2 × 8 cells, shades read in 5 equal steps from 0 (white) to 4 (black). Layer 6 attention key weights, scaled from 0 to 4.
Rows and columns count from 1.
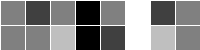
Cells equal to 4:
2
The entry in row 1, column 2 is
3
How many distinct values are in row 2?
5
